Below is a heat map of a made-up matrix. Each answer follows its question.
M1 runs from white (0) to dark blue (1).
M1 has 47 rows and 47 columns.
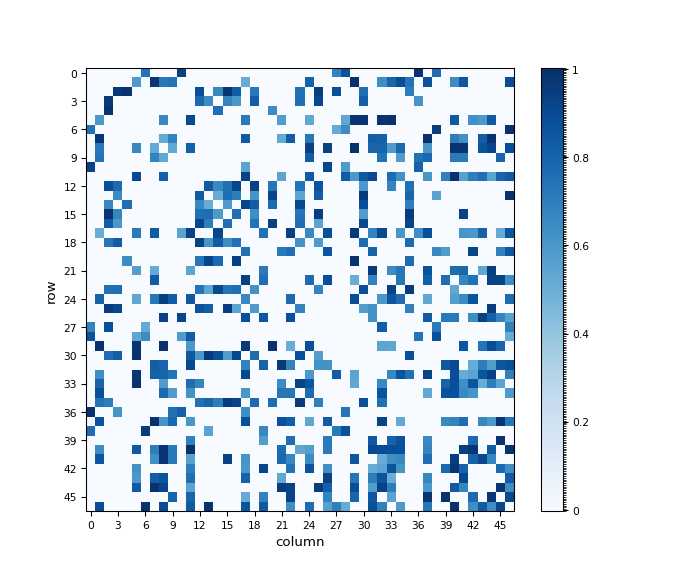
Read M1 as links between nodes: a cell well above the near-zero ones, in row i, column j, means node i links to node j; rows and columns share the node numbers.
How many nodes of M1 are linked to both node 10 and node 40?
1
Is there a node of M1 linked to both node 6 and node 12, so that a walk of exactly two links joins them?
no
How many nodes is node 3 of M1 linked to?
10
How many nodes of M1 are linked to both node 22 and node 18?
0
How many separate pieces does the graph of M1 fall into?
1
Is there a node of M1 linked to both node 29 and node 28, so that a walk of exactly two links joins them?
yes
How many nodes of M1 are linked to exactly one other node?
0
